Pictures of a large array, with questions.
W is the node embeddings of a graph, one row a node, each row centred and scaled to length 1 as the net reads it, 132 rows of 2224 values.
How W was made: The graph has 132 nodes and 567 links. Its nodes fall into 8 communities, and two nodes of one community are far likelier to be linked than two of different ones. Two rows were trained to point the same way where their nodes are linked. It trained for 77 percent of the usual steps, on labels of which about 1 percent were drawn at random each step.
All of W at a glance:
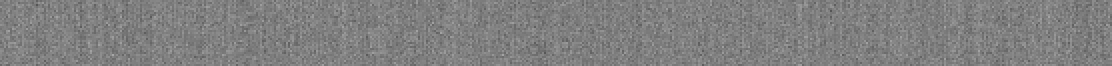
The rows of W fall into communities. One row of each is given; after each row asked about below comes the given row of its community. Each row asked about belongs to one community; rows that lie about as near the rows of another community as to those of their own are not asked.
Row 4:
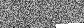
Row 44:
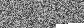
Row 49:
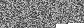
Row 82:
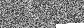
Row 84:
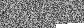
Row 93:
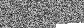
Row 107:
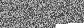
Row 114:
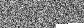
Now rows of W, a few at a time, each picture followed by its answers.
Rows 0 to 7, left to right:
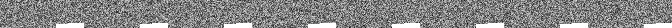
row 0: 93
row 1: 84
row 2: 93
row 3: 114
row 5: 114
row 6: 84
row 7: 107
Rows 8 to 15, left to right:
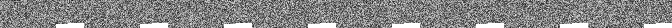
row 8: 114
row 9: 114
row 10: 93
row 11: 93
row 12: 49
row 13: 44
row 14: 4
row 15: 114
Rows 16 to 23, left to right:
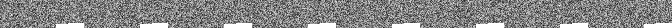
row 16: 4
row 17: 114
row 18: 4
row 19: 84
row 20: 82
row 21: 114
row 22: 114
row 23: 107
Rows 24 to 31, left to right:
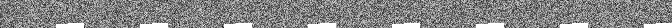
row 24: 82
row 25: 44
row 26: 93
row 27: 107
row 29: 84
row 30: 107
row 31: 44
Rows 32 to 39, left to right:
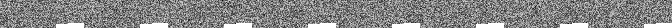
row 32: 82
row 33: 4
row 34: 107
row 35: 49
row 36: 114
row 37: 49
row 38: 44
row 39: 114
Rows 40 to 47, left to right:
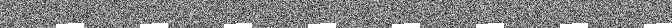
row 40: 44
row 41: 84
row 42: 114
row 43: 4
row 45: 82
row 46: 44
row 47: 84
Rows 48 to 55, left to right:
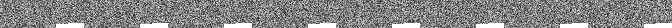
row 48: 49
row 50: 49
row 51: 44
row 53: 4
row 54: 82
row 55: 84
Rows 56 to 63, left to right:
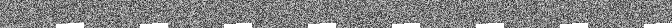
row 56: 93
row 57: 4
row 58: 114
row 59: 93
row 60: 49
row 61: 93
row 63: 84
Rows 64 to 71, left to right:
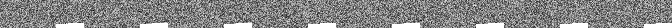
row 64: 107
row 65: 93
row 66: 93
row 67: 49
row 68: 93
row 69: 114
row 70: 84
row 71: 82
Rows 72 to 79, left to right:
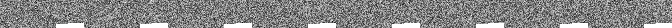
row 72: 82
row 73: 93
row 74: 107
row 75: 49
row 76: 84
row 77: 93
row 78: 107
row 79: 82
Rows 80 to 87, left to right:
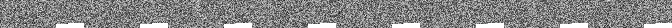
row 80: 49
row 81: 49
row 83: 44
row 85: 93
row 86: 82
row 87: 82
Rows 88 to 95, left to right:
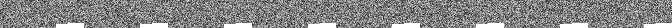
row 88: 44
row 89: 44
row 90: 82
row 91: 93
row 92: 107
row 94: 114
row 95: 107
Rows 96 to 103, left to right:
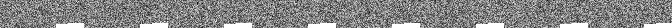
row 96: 49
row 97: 4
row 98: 44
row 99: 44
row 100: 44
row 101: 49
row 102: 44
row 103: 93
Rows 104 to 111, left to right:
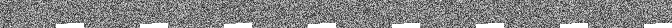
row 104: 93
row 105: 93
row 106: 44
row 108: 107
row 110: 49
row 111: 82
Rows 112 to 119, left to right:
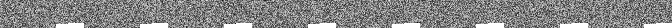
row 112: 84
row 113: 82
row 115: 114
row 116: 4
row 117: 4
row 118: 49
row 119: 114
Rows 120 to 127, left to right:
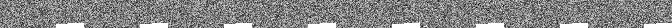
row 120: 49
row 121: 107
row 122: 114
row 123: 107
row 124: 4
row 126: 93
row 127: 4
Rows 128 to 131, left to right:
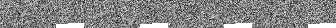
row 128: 114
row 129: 44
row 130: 107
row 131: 114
